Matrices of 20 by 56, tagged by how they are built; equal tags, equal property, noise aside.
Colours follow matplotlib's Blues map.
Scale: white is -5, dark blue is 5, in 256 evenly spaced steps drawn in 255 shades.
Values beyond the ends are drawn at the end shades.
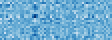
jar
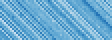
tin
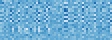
jar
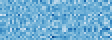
jar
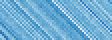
tin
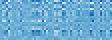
jar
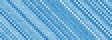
tin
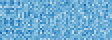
jar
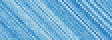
tin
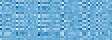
jar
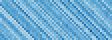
tin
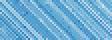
tin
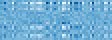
jar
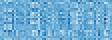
jar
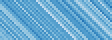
tin
